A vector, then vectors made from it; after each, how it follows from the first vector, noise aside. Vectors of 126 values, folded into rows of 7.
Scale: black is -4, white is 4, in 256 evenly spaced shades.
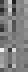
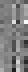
reversed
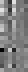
negated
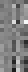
reversed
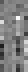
wrapped around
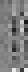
wrapped around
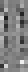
wrapped around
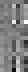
reversed
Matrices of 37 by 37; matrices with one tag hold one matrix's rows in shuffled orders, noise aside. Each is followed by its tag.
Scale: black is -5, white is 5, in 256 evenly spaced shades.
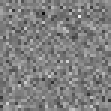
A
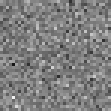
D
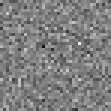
A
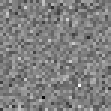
A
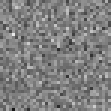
D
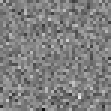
A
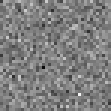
A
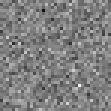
A
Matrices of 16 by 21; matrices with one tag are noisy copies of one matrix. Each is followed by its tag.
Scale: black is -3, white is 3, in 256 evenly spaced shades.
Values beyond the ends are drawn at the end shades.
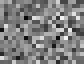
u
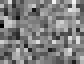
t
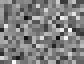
u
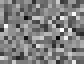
u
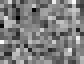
t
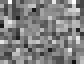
t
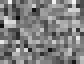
t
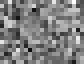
t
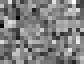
t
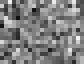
t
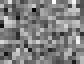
t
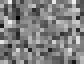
t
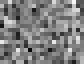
t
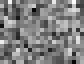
t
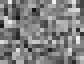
t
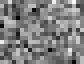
t
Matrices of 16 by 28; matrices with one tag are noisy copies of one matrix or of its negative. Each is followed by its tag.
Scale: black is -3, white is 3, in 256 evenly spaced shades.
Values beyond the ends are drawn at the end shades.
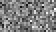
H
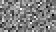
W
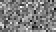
H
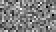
W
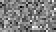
H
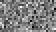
H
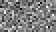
W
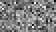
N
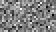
W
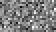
H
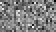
N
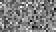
H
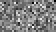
N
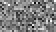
N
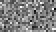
H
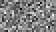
W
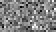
H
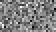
H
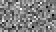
W
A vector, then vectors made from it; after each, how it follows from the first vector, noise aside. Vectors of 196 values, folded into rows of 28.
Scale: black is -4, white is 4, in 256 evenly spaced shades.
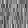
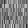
sign-scrambled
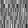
sign-scrambled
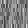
copied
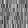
copied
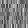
copied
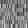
sign-scrambled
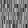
sign-scrambled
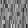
sign-scrambled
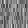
copied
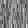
copied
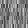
copied
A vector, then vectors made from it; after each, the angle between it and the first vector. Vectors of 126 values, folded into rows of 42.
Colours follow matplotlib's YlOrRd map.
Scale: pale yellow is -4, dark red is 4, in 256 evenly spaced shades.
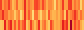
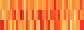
nearly opposite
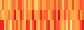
nearly opposite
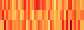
nearly parallel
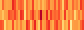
nearly opposite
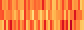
nearly parallel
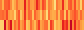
nearly parallel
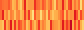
nearly parallel
